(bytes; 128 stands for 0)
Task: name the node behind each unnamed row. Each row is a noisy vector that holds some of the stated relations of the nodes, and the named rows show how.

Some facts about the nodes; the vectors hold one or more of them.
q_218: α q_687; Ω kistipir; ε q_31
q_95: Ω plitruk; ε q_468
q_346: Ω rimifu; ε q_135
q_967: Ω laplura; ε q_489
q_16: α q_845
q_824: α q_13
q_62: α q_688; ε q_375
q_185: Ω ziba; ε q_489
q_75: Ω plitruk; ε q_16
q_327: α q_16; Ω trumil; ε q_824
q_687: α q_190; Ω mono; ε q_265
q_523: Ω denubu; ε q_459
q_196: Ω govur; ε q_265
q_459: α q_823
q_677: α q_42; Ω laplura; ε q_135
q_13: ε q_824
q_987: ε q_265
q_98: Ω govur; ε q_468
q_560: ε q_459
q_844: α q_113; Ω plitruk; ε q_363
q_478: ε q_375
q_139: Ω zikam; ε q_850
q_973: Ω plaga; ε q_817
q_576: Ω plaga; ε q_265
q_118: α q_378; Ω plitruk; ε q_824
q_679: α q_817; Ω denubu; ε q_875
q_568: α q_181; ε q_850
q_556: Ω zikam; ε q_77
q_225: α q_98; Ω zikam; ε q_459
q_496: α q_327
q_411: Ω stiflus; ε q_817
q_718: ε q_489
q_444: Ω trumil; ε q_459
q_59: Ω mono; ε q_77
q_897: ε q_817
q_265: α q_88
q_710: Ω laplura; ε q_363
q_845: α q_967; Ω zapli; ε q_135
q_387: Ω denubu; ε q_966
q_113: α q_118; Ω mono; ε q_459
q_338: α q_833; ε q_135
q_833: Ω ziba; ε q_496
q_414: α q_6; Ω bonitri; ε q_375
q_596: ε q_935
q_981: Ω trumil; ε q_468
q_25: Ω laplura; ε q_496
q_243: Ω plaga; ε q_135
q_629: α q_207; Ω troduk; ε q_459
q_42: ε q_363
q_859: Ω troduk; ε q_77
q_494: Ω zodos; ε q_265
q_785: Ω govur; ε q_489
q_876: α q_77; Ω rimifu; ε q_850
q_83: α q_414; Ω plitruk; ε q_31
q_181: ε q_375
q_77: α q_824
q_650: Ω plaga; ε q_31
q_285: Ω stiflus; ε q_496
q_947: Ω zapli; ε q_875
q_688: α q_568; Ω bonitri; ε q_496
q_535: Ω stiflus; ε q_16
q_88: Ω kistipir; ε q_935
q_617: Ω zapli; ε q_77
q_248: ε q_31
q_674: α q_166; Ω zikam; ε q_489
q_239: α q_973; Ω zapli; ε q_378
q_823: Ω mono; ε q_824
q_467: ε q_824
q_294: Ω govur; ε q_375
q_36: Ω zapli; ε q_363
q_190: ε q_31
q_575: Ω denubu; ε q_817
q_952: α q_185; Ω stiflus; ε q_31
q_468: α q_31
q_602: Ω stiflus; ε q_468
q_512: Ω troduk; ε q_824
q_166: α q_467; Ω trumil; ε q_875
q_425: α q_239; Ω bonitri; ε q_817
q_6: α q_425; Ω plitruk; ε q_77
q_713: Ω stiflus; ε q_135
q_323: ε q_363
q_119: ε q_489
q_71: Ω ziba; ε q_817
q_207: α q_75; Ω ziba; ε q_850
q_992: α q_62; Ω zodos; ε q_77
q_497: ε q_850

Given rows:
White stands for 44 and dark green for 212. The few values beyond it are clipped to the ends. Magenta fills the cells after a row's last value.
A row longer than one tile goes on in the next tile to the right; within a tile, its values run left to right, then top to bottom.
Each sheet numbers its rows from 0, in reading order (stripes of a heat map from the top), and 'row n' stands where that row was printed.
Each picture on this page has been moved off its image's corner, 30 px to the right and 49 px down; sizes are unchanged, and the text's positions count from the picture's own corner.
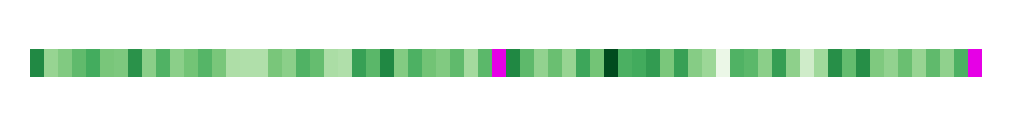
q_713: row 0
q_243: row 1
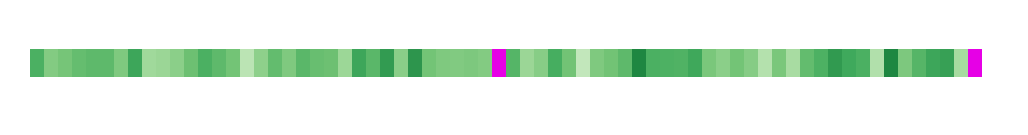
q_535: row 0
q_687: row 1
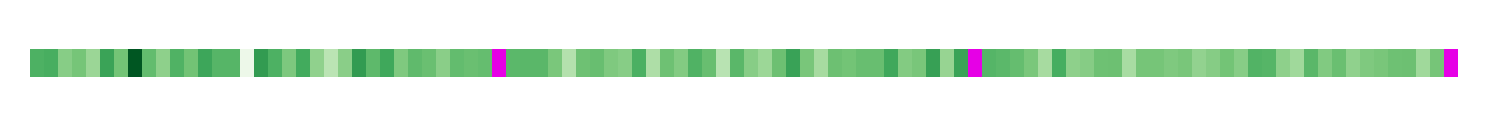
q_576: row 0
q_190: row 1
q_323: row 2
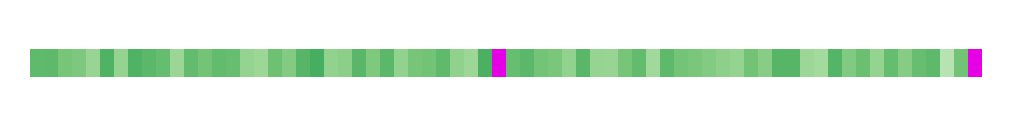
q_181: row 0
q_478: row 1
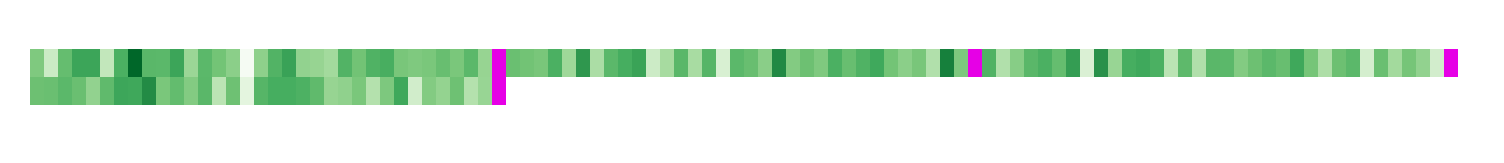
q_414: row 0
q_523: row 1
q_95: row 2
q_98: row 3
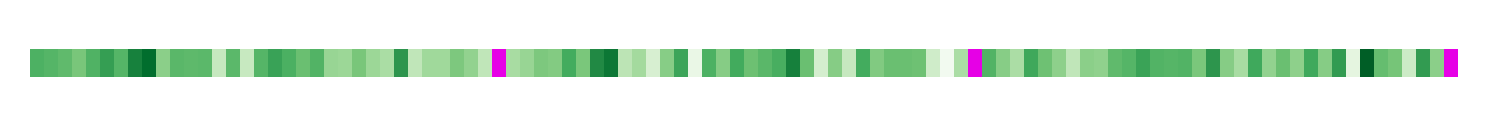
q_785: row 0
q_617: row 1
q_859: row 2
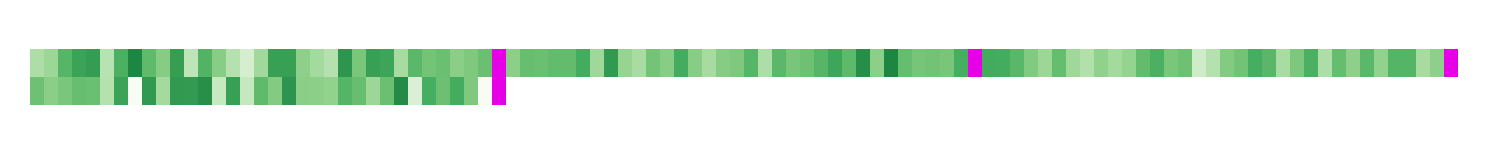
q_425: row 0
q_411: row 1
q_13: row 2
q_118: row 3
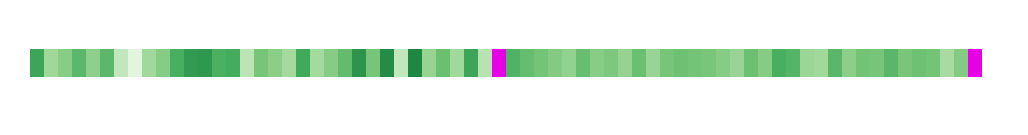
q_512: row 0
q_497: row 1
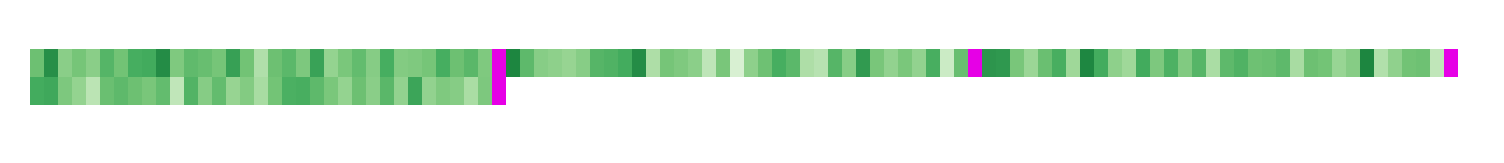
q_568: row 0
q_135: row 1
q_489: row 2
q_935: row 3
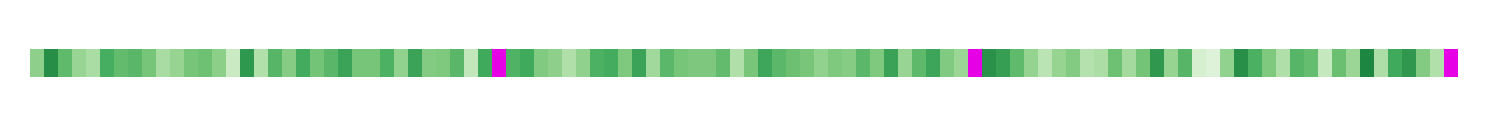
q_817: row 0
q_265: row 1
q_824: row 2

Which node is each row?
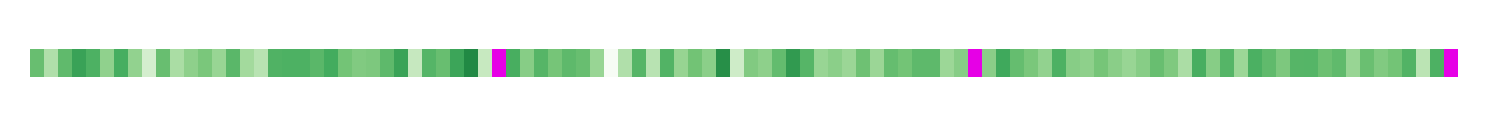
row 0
q_225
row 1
q_494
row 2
q_897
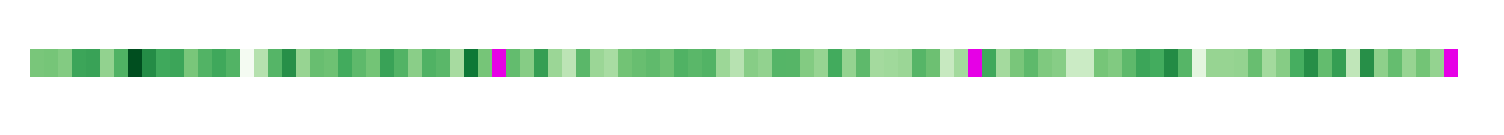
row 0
q_688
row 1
q_467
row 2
q_823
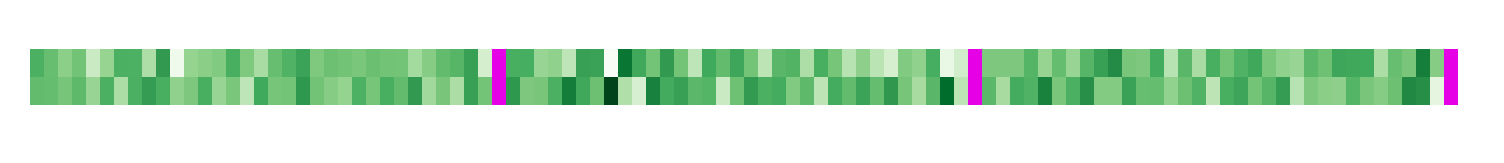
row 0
q_459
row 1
q_88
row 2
q_679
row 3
q_387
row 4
q_185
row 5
q_674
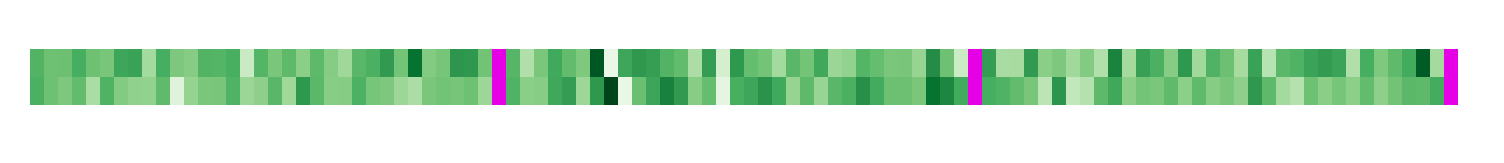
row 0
q_952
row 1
q_83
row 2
q_629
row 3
q_560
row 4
q_207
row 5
q_981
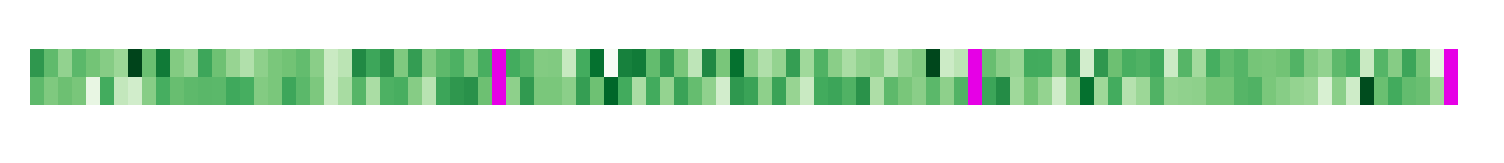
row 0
q_677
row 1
q_218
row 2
q_844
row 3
q_327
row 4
q_973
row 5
q_77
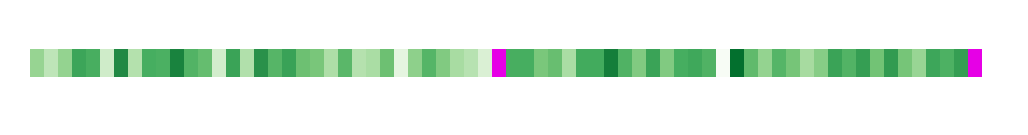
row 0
q_6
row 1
q_650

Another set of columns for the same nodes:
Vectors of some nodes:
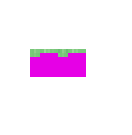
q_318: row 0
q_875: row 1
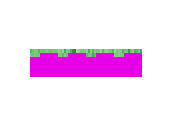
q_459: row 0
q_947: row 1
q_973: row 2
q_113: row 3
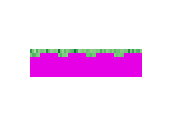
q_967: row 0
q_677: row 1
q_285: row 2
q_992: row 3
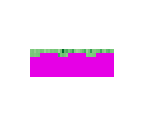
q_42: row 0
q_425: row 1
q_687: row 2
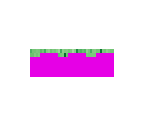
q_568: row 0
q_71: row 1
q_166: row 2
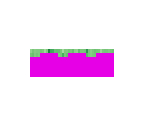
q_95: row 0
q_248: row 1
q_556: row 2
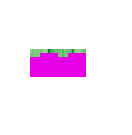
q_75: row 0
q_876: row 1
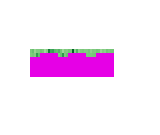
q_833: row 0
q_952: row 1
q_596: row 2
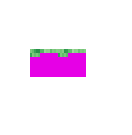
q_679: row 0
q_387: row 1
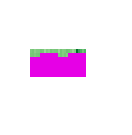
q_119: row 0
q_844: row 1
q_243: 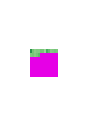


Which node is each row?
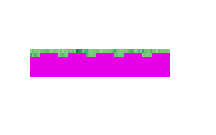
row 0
q_411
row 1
q_83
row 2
q_139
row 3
q_713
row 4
q_135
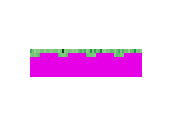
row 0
q_576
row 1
q_512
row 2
q_414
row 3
q_16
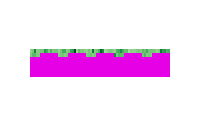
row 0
q_327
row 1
q_845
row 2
q_239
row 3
q_575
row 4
q_6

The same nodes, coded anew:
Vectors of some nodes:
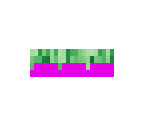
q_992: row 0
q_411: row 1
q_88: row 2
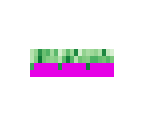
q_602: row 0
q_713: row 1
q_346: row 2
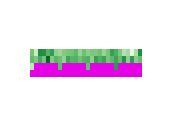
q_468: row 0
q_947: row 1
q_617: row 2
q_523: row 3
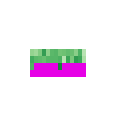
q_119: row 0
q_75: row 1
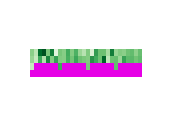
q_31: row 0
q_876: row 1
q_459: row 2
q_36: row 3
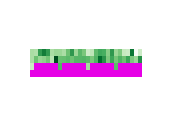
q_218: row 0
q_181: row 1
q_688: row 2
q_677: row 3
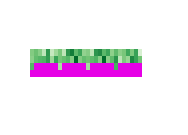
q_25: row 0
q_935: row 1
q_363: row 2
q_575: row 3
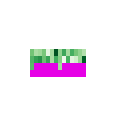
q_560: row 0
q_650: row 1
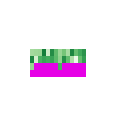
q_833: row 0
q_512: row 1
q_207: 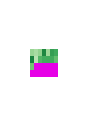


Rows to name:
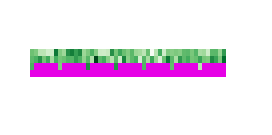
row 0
q_113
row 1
q_824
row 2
q_444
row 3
q_166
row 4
q_243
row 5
q_239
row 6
q_139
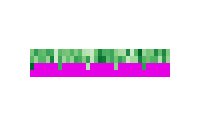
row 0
q_118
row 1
q_387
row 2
q_425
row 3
q_859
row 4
q_13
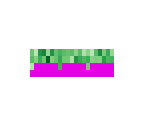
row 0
q_77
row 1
q_679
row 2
q_897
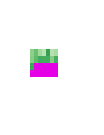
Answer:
q_967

